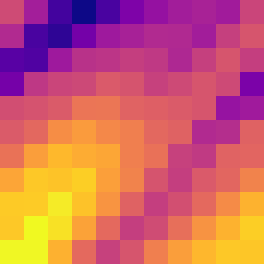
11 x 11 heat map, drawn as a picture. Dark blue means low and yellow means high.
The top left is the roughest part. The ninth with the lowest average is the top left. The grain runs diagonally up to the right. Values rise toward the bottom. The ninth with the highest average is the bottom left. The centre is the calmest part. Overall the values sit about 60% of the way up the scale.
